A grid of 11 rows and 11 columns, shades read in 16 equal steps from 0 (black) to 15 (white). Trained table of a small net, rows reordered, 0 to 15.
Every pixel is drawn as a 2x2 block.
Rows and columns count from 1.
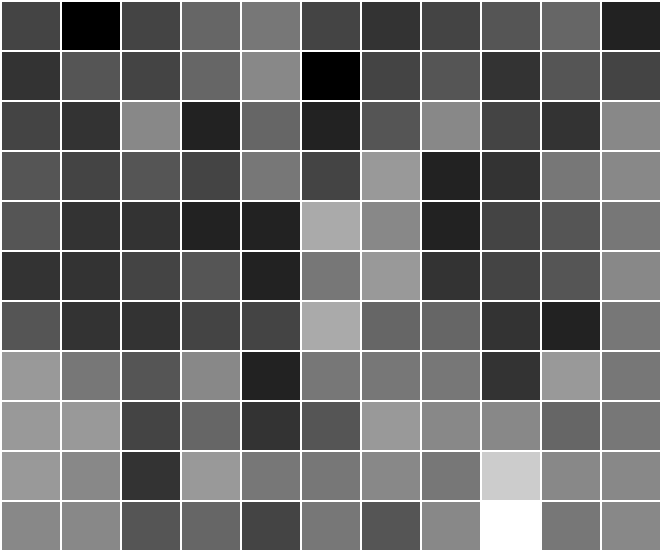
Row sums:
45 47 53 58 51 53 53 71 74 86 81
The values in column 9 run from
3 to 15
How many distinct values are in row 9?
7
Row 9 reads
9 9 4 6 3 5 9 8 8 6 7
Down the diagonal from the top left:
4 5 8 4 2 7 6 7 8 8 8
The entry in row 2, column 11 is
4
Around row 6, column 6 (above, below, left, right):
10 10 2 9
